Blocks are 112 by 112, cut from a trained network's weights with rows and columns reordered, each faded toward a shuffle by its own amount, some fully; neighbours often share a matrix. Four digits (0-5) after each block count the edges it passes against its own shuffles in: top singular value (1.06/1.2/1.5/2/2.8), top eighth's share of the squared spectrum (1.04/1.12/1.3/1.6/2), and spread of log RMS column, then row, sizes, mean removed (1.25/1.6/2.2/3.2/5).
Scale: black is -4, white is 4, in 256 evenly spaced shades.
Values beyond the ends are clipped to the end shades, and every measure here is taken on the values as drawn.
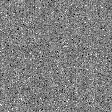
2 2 0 1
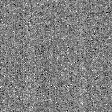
2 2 1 1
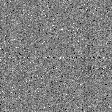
2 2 0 1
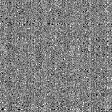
3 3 1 2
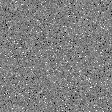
0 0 0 0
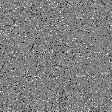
3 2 0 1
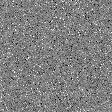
0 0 0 0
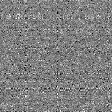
4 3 2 2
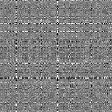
5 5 3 3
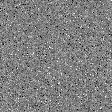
1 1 0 0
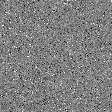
0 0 0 0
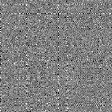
4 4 2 2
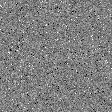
0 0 0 0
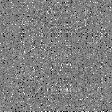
4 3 2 2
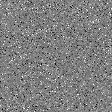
2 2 0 1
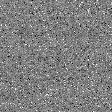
3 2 0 1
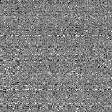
4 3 1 3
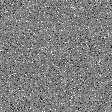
1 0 0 0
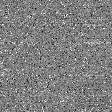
3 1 0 1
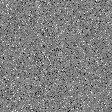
1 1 0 0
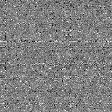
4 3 1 2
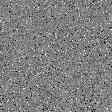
2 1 0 1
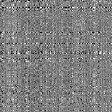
4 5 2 3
